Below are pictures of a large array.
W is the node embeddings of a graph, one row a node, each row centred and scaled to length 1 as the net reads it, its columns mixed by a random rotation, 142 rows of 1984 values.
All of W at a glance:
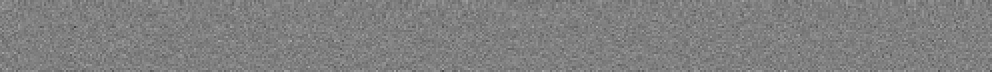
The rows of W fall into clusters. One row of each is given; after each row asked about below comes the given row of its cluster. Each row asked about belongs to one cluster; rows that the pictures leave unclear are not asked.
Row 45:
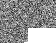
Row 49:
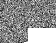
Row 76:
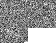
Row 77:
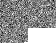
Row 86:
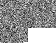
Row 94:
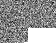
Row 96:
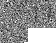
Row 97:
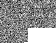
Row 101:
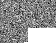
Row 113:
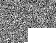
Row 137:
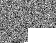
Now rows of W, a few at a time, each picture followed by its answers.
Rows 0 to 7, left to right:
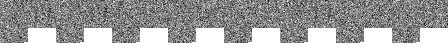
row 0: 96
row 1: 96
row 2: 137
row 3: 97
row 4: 137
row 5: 96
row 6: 76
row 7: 137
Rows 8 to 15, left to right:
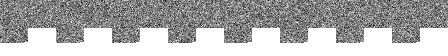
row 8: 76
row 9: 96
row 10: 77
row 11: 137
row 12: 101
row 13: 45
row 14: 77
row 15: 76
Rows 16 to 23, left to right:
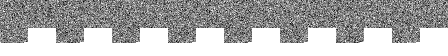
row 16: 96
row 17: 137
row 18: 137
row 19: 45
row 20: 45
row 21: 101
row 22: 49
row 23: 94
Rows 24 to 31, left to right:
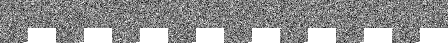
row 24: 49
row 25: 86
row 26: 113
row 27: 101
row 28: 45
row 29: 49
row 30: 45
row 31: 49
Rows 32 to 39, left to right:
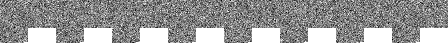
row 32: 86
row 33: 137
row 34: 49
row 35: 77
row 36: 96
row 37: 76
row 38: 77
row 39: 86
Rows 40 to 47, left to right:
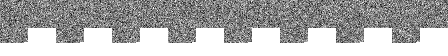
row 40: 77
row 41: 137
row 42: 94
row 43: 96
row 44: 94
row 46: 86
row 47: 76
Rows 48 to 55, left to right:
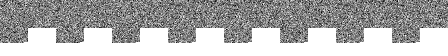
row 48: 86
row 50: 101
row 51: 113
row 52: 113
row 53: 45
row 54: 113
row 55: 113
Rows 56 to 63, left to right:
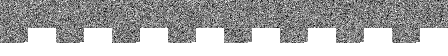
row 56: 76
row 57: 96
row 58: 101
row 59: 86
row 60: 137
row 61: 77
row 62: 113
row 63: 96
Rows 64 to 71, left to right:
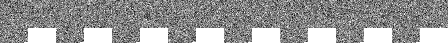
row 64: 97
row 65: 49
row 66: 101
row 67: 76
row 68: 77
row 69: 96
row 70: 113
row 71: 77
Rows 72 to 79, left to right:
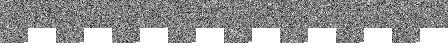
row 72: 96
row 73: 94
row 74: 97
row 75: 97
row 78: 49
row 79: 86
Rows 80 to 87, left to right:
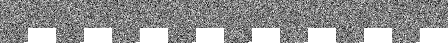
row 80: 101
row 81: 101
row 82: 113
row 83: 101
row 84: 76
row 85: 94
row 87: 113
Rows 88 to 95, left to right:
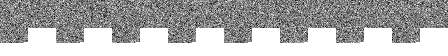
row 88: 101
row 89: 96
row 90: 86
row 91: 49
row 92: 137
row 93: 94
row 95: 86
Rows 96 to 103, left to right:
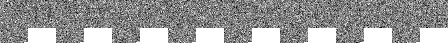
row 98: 76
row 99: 77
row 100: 97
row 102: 49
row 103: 94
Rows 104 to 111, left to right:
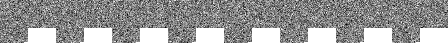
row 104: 45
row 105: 94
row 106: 137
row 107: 137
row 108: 101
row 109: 77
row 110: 77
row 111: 86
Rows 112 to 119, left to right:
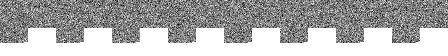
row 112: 86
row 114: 113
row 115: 77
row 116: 101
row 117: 49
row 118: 97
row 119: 49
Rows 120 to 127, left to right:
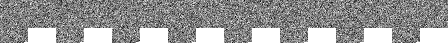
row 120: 76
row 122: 49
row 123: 86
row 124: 113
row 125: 94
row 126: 45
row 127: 76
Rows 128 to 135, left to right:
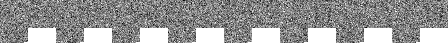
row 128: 101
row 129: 137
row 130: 101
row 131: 94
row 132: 113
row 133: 96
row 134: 86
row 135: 96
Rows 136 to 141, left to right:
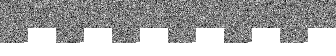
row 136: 97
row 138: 137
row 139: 77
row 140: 49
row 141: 113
